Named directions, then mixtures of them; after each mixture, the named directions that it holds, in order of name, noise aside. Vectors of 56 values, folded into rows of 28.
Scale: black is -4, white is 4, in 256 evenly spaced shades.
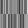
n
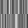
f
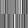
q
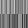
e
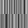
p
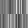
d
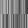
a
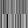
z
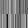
a, z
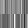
a, p, q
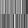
a, q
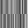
n, q, z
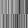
a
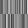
f, n, q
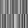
f, q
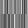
n, p, q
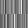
q, z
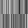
a, n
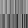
e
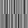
p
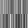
a, d, p
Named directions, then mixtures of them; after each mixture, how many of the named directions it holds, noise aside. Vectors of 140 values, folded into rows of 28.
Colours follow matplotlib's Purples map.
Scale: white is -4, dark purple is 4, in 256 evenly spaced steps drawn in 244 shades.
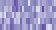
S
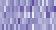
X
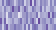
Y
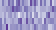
three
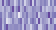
one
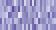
one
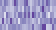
three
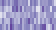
one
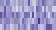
two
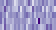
three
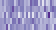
two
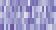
two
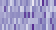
one
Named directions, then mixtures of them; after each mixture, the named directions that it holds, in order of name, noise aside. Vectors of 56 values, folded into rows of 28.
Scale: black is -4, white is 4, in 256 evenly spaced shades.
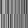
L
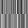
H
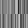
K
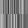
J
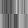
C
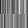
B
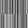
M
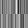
H, K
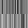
H, M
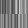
B, C, K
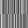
J, K, L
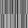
M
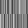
B, J, L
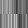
C, J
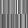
H, K, M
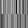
C, H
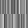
B, H, J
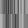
C, J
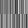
K, M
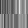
B, C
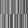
B, K, L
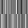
H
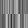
J, K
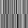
H, J
